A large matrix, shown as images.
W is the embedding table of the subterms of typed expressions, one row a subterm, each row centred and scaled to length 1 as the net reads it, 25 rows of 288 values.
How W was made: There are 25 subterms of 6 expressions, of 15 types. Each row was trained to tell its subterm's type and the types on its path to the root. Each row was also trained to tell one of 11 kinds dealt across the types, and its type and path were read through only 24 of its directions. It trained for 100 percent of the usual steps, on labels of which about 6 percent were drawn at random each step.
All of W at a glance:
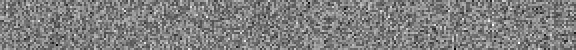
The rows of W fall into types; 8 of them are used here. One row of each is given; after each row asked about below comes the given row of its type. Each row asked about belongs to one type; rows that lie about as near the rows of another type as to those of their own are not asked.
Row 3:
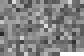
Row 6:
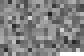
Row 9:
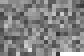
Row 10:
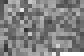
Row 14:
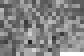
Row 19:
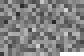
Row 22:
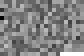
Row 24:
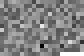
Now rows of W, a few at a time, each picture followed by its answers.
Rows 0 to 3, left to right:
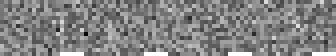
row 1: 14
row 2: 10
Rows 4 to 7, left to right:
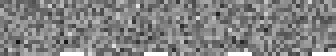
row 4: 22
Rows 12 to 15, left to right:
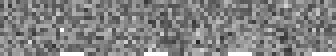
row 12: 6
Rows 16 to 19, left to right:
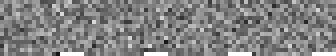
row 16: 3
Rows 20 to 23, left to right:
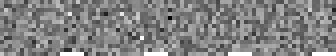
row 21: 14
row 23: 10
